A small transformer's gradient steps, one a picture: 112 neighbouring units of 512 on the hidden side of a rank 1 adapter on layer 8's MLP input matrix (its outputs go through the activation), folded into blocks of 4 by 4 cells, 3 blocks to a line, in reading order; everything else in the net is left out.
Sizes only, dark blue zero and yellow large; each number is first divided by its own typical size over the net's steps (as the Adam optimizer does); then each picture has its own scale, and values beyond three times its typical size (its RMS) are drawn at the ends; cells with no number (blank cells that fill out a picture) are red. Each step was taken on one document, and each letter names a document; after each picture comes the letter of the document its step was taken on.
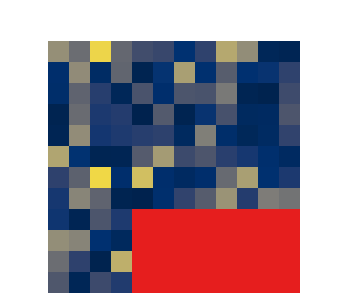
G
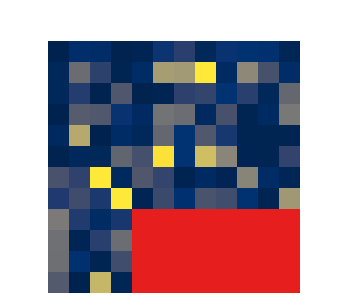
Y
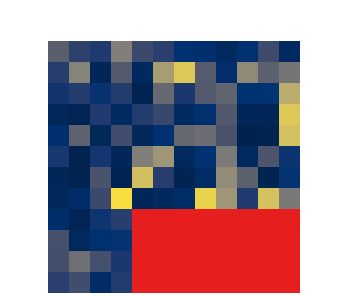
G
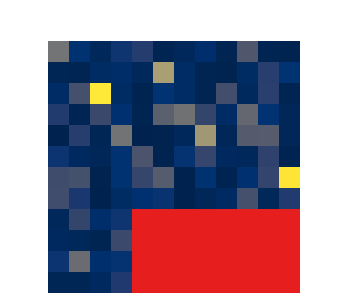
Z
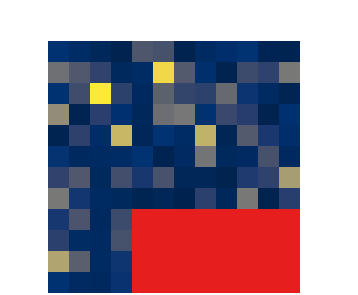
Z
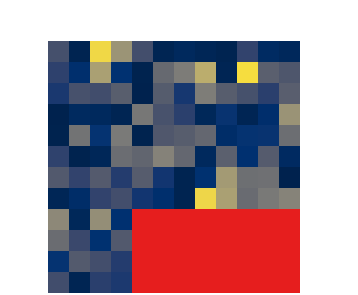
Y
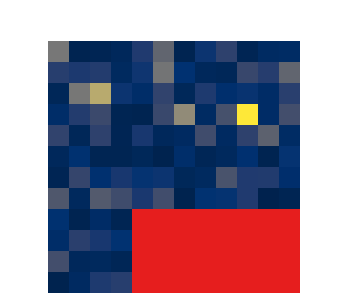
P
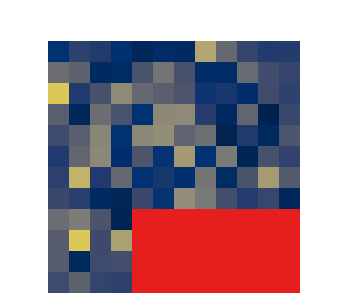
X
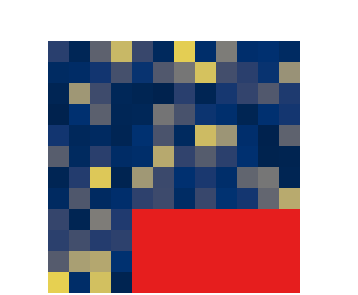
Y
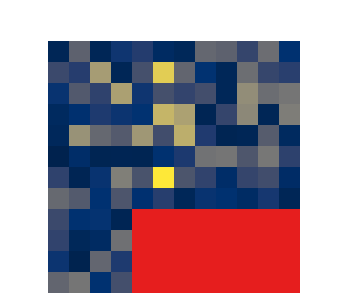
P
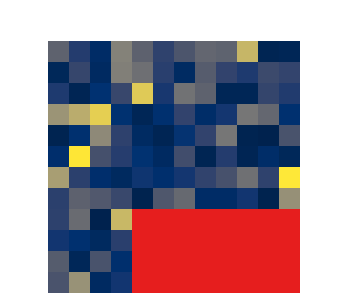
X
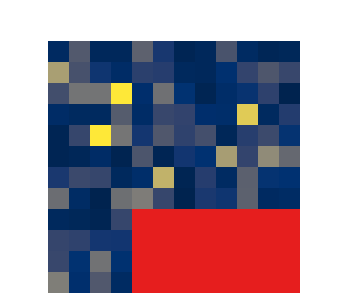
P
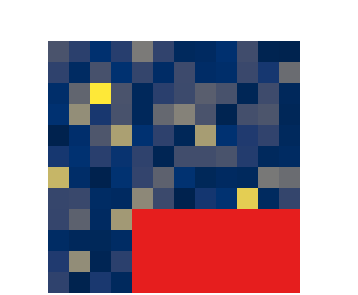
Z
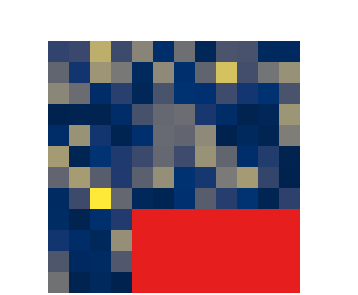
Y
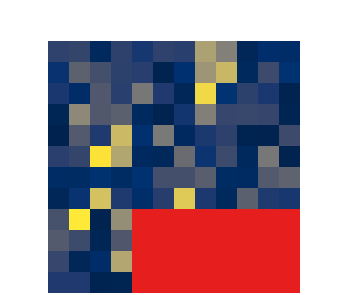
X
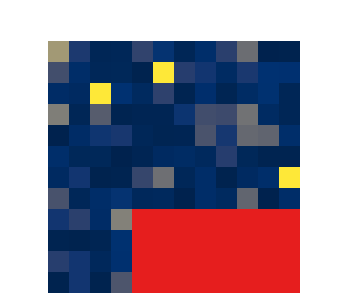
Z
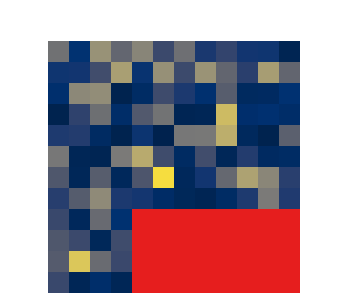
G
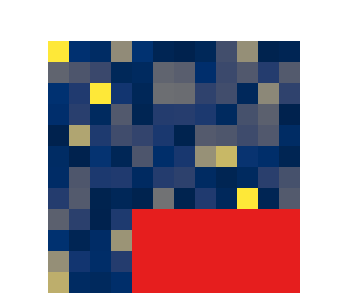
Z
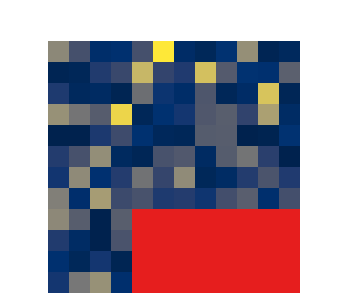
X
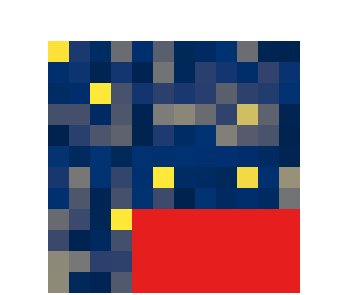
Z
